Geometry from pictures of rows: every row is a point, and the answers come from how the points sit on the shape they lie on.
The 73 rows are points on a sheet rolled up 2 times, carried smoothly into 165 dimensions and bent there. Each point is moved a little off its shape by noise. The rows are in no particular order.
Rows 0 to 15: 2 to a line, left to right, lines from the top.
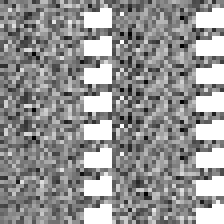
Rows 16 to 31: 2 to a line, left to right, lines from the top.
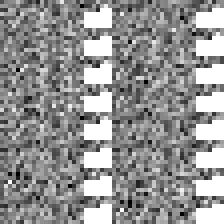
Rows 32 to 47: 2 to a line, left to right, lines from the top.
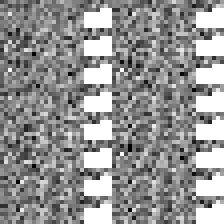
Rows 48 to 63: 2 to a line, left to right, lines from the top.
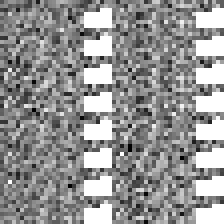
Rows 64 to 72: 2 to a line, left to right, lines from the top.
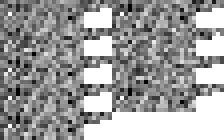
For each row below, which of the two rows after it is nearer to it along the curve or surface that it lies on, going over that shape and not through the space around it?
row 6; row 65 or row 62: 65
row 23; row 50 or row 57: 50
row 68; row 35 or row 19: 35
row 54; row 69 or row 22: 69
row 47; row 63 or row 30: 30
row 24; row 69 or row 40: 40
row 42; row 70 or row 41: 70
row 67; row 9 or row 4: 4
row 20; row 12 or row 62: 12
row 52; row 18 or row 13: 13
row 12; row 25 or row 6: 25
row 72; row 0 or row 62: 0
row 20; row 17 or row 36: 17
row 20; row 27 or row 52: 27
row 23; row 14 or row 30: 30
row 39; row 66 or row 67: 67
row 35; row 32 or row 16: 16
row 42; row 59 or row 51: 59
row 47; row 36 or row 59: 36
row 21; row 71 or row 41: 71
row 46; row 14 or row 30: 30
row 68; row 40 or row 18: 40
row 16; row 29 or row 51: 29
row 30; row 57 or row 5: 57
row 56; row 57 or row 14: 57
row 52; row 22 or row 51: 22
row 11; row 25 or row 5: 25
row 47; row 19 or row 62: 19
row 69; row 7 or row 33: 7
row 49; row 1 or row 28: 28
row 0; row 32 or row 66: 66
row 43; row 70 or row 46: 70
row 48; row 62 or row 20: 20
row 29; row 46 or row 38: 46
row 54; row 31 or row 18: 31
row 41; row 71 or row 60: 60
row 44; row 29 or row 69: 29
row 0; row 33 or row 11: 33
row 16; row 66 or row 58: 58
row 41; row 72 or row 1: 1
